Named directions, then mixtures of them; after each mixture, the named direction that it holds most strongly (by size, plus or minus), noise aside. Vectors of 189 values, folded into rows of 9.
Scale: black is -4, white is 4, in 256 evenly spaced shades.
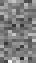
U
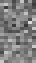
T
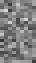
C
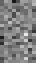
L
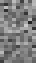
T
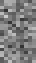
C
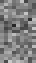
T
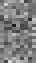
U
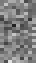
U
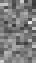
T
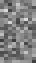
C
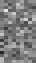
C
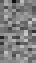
L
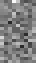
L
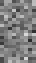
L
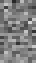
T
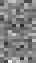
U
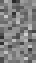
L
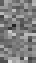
U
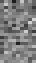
T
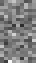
U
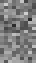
T
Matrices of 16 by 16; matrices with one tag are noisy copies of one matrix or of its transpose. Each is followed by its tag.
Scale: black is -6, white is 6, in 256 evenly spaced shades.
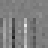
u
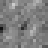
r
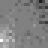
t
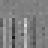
u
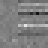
u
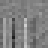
u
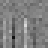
u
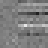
u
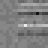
u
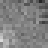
t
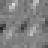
r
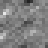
r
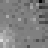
t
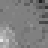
t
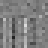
u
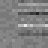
u
